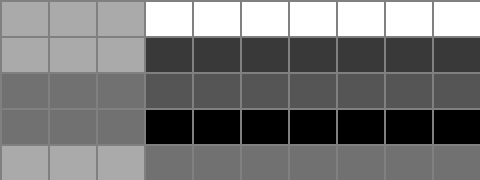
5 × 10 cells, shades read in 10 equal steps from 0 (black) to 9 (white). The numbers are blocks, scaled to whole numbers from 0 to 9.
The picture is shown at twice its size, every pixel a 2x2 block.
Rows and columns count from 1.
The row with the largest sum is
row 1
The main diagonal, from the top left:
6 6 4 0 4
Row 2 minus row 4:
2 2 2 2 2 2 2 2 2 2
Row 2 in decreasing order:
6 6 6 2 2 2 2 2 2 2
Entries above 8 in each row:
7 0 0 0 0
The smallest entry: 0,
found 7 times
